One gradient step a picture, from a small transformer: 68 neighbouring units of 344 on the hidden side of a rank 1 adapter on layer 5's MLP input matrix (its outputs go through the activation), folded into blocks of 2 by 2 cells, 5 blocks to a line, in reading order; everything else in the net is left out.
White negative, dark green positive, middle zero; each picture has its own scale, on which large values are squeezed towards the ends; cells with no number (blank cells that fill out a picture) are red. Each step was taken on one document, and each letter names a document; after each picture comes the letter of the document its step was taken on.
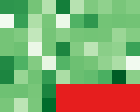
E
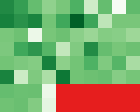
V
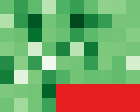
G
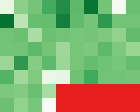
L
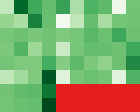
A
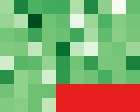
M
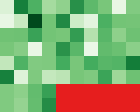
M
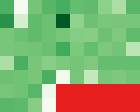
L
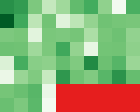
V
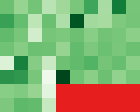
V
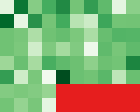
V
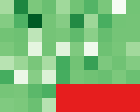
G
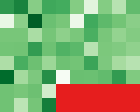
E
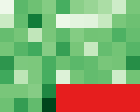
A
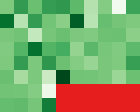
V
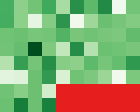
E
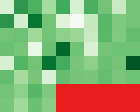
M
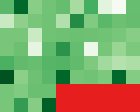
E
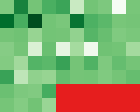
G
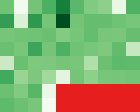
L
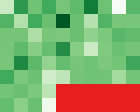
V
